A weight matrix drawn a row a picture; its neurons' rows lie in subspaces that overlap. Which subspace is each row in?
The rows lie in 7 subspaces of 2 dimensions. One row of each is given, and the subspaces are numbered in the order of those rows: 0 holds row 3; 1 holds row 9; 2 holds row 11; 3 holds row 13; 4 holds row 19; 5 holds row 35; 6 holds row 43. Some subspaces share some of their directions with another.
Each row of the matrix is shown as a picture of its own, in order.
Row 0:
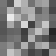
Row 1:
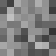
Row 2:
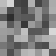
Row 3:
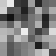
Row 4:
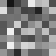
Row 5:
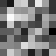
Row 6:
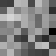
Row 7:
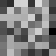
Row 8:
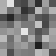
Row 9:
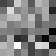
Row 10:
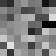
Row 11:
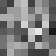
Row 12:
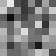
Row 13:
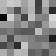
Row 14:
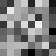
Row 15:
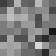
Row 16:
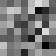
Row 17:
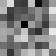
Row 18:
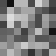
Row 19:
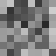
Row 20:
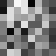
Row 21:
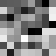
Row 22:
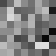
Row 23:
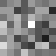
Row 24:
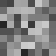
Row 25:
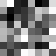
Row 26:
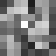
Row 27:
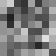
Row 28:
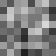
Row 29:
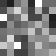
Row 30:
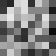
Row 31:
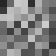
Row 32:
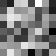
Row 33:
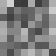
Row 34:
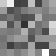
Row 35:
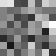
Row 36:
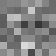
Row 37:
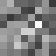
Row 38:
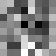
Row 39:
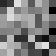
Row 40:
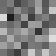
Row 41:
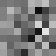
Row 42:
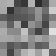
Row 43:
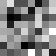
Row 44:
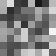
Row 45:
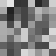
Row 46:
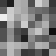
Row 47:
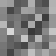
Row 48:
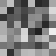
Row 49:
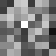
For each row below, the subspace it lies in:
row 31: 4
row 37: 0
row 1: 1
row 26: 6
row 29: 3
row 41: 2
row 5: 6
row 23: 1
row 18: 6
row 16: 2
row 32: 6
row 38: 6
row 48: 5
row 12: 0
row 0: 3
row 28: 5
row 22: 1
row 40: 3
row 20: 4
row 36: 6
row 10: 5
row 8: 0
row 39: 1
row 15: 1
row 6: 1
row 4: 4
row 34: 5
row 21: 5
